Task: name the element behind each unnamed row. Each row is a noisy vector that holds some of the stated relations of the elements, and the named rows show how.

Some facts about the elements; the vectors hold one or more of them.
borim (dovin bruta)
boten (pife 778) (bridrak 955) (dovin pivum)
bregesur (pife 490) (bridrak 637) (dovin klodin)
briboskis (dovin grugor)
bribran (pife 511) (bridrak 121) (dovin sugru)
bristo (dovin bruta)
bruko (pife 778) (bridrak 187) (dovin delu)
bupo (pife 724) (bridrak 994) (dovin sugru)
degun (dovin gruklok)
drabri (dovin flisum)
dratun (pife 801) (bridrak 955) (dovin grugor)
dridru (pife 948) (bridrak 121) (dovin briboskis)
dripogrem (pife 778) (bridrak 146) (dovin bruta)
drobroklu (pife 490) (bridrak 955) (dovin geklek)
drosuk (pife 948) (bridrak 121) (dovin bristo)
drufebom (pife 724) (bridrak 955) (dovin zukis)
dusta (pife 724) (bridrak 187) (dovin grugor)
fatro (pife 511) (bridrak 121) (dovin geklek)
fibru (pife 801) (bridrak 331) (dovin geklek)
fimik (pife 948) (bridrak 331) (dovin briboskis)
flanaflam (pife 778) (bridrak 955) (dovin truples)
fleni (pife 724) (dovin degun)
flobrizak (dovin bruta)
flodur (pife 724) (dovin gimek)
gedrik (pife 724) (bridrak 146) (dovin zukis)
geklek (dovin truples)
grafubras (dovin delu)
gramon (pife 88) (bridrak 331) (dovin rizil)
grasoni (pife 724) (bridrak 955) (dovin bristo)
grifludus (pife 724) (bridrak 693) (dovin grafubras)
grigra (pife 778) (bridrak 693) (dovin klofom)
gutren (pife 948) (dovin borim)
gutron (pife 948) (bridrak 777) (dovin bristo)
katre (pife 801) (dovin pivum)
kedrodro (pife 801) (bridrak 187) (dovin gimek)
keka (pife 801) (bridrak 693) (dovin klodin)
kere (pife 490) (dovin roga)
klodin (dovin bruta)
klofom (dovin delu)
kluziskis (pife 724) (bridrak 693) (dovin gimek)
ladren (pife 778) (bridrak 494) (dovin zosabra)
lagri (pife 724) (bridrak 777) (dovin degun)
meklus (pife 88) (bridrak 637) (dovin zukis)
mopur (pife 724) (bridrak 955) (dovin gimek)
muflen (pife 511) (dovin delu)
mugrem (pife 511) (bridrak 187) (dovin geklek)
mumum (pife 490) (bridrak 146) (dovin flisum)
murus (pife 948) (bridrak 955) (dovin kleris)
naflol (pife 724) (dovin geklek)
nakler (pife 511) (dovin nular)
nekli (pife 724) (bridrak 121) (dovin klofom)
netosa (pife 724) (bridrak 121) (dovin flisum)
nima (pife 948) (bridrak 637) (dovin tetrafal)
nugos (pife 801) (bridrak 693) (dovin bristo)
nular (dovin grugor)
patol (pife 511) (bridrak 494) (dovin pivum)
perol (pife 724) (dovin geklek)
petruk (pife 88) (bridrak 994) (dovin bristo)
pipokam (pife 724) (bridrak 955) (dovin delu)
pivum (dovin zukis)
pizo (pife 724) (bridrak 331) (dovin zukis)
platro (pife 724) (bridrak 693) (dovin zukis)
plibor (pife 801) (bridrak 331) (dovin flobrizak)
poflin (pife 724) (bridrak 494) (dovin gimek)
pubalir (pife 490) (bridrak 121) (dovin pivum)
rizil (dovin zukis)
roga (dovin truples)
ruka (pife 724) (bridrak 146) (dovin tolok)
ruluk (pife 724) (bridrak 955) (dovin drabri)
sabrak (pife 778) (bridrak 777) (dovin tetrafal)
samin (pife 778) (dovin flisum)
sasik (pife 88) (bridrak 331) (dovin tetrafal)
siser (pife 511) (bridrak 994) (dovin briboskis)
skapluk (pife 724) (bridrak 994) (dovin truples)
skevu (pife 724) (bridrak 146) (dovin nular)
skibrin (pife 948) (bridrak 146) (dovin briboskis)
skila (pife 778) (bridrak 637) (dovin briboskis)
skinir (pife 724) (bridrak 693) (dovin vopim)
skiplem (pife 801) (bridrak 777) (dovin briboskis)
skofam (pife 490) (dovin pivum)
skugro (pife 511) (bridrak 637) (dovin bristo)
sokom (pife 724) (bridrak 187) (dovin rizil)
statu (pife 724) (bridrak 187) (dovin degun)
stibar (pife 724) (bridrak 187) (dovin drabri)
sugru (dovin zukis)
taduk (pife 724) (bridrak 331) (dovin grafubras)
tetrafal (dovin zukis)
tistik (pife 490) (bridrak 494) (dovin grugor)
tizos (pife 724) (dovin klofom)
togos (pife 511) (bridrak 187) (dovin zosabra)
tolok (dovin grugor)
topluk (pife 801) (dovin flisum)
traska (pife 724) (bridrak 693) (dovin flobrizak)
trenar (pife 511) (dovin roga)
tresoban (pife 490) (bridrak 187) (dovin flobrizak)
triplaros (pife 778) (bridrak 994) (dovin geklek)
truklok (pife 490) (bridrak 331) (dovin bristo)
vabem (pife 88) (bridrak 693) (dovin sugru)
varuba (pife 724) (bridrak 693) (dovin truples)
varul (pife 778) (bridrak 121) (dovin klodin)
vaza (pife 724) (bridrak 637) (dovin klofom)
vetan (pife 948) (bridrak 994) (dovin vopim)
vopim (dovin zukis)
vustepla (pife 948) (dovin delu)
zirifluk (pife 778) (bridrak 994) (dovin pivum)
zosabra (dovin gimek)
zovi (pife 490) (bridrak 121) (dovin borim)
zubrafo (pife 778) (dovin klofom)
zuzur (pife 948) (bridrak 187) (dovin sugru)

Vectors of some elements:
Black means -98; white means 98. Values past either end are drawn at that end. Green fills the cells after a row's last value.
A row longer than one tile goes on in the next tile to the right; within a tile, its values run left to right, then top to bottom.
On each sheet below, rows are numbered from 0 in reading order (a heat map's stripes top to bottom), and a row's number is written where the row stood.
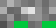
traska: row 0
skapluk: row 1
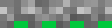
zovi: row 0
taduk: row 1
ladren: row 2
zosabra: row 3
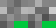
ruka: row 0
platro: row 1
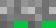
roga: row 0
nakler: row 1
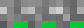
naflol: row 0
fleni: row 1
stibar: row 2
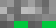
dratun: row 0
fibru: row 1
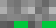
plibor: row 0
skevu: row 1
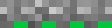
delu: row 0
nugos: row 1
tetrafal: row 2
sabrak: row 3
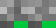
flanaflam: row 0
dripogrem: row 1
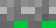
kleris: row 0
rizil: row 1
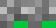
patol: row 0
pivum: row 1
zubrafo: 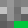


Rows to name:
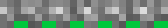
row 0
bribran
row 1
mumum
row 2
mugrem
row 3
petruk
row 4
togos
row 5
zirifluk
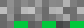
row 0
vustepla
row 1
kere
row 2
skugro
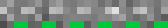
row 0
vaza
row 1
murus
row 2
lagri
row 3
skiplem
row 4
siser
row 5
varul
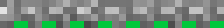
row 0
triplaros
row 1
tizos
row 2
kluziskis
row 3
skila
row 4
drosuk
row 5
samin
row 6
varuba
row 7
muflen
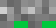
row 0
nekli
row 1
geklek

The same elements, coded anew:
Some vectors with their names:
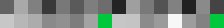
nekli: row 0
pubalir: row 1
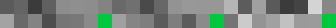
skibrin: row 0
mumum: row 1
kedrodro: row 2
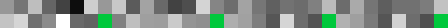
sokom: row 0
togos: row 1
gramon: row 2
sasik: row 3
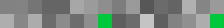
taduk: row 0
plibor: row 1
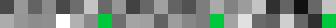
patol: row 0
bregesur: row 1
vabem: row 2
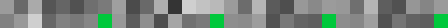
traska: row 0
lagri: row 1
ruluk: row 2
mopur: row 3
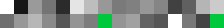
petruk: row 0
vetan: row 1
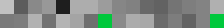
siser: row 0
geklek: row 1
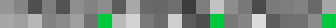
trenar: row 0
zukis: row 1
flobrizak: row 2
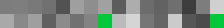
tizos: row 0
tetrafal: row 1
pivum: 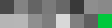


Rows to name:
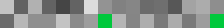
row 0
mugrem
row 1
poflin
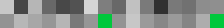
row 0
dusta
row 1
fatro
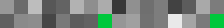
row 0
drobroklu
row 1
katre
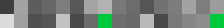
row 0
gedrik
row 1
gutren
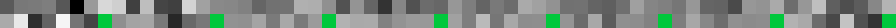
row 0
nima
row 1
grasoni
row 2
tistik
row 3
dridru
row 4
ladren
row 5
fimik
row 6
topluk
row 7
drufebom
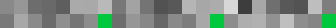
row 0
nakler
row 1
fibru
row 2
bruko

